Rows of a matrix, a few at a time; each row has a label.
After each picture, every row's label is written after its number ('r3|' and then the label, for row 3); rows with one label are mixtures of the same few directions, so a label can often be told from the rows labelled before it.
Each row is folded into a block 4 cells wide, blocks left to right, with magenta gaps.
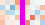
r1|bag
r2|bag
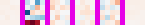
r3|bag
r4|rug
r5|bag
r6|bag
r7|bag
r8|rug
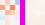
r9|bag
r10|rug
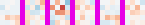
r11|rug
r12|bag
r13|bag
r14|bag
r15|rug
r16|bag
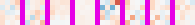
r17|bag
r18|bag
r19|rug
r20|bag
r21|bag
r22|bag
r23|bag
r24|bag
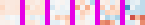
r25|rug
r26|rug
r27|rug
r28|bag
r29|rug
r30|rug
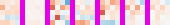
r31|rug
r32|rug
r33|bag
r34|rug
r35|rug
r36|bag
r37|bag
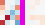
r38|bag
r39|rug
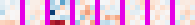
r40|rug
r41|bag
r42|rug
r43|bag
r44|rug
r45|bag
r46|bag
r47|bag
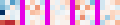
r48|rug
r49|bag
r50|bag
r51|bag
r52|bag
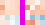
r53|rug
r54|rug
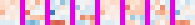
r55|rug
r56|rug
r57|rug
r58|rug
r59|rug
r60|rug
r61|bag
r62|rug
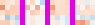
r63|rug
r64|bag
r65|rug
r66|rug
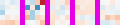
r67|rug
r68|bag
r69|bag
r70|rug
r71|rug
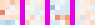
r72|rug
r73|bag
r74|rug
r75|bag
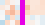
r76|bag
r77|rug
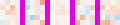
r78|bag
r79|bag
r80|bag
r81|bag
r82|rug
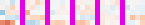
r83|rug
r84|rug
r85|rug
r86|rug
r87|bag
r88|rug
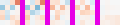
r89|bag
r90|bag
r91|bag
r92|bag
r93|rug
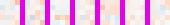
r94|bag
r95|bag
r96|rug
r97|bag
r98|rug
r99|bag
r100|bag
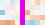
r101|rug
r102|rug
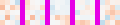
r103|bag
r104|bag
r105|rug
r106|rug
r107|bag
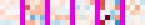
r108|rug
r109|rug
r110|rug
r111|bag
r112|bag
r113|bag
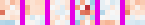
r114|rug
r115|rug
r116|bag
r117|bag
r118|rug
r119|rug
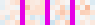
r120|bag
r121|rug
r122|bag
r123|bag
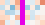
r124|bag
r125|bag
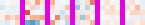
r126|rug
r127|rug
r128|bag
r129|bag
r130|bag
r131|bag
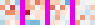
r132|bag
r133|rug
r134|bag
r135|bag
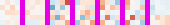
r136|bag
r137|rug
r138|bag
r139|bag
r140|bag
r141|bag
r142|rug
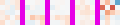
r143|bag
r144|rug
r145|rug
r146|bag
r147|bag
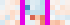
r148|bag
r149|rug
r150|rug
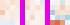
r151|rug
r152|bag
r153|rug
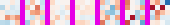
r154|rug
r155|bag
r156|bag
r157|rug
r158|bag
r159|bag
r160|bag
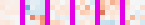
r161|rug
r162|rug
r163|rug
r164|bag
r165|rug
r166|bag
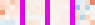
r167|rug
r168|rug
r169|bag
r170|bag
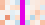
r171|bag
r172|bag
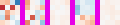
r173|bag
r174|bag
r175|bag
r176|rug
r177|bag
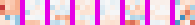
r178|rug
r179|rug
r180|rug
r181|rug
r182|rug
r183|rug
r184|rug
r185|bag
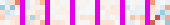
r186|bag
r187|bag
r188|rug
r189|rug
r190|rug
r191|rug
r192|bag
